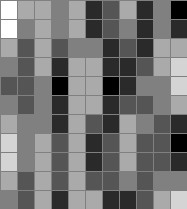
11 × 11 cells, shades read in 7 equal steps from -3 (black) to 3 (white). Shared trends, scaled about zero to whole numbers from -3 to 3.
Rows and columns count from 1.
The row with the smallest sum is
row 5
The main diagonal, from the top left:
3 0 1 -2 1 1 -2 1 -1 0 2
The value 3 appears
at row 1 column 1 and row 2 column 1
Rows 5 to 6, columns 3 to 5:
0 -3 1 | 0 -2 1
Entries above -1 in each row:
7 7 6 6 6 6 6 5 5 6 6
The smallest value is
-3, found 4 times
